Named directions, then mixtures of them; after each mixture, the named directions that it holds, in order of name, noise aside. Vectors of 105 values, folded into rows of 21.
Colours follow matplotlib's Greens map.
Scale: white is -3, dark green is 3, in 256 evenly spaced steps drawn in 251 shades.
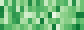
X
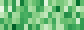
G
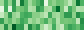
G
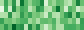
G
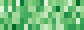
G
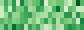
G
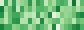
X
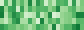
X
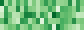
X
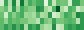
G, X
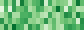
G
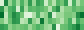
X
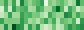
G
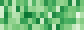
X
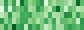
G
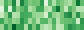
G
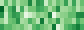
X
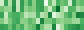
G, X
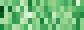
G, X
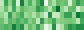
G, X
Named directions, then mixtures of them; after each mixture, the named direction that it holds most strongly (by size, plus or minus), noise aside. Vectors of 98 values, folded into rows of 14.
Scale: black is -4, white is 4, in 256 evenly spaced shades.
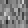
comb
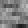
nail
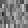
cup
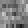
nail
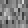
comb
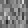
comb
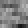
nail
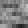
nail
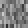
cup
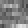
nail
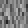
comb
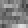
nail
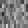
cup
